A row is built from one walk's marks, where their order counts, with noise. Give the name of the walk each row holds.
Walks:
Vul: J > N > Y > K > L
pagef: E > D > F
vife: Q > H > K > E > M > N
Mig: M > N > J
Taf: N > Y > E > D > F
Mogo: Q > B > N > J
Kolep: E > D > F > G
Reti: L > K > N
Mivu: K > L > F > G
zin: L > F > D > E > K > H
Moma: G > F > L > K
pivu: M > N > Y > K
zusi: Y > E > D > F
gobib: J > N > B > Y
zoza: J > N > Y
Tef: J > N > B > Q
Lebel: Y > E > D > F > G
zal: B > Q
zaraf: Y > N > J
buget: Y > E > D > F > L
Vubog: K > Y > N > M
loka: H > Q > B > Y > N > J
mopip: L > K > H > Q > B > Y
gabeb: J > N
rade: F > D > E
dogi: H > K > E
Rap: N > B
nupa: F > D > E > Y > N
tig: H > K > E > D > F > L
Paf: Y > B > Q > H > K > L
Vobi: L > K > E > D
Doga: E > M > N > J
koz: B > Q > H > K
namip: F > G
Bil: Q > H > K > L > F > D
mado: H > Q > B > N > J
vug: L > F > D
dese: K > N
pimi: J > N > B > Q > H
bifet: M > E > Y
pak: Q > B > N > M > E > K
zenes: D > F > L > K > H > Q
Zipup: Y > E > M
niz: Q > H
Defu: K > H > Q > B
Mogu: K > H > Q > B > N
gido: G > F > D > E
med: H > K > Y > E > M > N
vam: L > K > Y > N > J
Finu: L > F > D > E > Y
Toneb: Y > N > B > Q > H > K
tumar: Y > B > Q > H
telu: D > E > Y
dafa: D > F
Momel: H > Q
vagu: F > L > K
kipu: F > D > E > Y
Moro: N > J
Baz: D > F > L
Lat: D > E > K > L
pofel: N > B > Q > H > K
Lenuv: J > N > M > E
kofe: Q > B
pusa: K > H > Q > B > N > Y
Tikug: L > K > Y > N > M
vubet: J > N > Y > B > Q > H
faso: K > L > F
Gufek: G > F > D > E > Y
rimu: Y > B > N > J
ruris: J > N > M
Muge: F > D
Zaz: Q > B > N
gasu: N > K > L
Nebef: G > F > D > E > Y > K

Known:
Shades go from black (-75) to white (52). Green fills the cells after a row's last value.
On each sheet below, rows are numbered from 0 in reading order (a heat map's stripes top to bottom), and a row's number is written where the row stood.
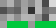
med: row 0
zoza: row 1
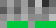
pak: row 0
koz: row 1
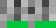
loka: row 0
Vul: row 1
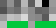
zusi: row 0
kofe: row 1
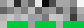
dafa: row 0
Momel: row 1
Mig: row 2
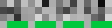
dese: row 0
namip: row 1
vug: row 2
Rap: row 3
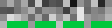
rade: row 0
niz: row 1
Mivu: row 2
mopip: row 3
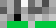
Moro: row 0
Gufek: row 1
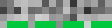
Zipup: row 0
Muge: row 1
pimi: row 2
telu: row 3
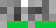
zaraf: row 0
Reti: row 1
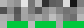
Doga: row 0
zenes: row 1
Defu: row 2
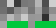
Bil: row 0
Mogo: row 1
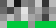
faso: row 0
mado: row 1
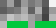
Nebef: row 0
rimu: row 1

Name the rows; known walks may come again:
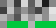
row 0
gobib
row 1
faso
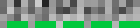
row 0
vubet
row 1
pusa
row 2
Finu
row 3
Tikug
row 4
zin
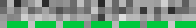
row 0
Paf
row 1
dafa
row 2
nupa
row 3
Tef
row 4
gido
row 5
Lenuv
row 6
telu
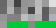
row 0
Toneb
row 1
ruris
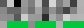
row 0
kofe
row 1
Mogo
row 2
vug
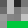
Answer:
pofel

